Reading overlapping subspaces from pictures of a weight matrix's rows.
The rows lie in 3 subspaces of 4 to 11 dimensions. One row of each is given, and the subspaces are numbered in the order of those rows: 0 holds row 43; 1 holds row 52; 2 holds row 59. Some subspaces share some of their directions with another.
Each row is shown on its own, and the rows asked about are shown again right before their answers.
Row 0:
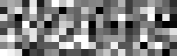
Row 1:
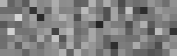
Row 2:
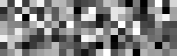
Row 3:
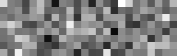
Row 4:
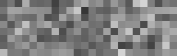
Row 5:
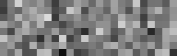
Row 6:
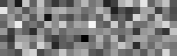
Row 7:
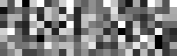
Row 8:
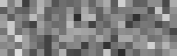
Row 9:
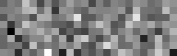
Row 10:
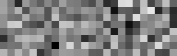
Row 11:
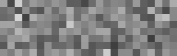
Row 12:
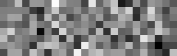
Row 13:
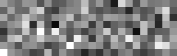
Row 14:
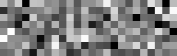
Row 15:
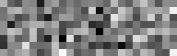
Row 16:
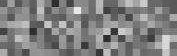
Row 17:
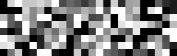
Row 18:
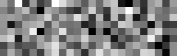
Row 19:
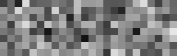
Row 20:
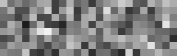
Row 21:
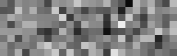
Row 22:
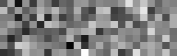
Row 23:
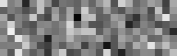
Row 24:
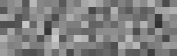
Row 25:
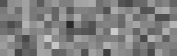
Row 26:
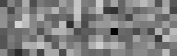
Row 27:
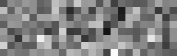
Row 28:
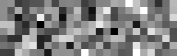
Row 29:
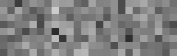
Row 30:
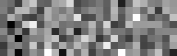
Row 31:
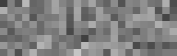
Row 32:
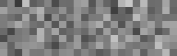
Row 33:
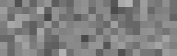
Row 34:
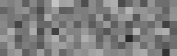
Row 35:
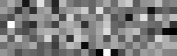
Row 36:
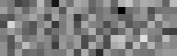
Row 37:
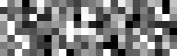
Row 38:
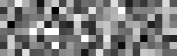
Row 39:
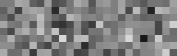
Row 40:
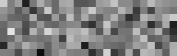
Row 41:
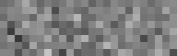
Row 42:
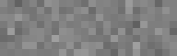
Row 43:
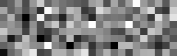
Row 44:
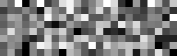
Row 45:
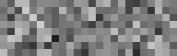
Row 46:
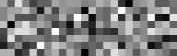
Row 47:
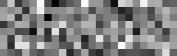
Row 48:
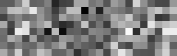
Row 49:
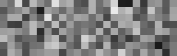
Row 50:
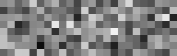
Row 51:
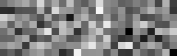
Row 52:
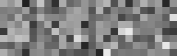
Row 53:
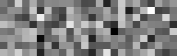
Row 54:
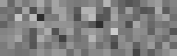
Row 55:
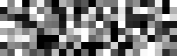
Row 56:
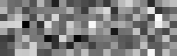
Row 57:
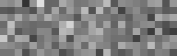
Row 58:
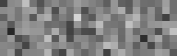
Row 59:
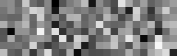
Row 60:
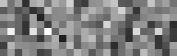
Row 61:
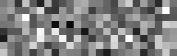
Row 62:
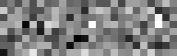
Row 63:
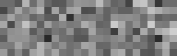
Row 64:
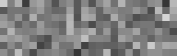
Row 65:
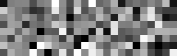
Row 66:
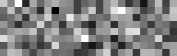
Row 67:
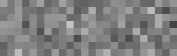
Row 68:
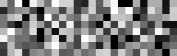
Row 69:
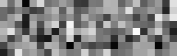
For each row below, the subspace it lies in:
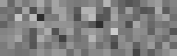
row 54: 0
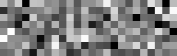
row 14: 0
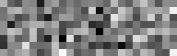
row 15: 1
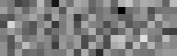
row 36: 1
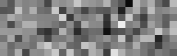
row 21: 1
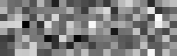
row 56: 0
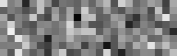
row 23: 2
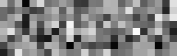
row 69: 0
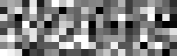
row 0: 0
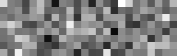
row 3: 0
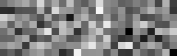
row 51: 1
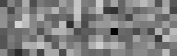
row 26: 1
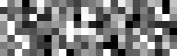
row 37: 2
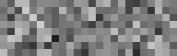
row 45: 0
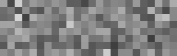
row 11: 0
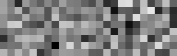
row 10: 0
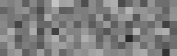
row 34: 0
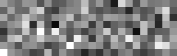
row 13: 0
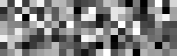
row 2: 0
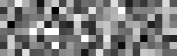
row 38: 1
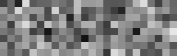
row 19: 1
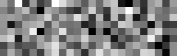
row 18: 1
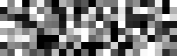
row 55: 0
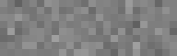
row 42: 0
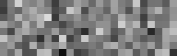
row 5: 1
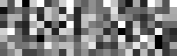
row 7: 1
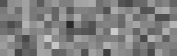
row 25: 0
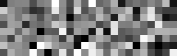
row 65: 2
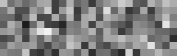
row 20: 1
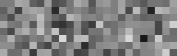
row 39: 0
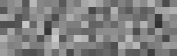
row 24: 0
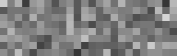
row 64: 2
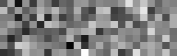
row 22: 0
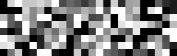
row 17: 1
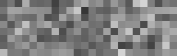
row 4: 1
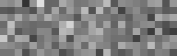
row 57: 1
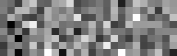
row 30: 2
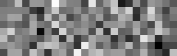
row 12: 2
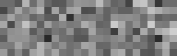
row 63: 1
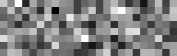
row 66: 1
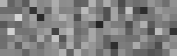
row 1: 0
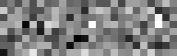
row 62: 0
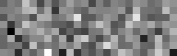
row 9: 2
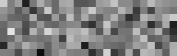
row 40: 1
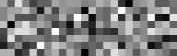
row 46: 1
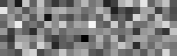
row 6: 0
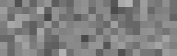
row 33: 2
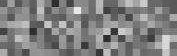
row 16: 1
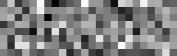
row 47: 0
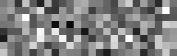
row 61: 0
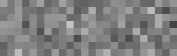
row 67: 0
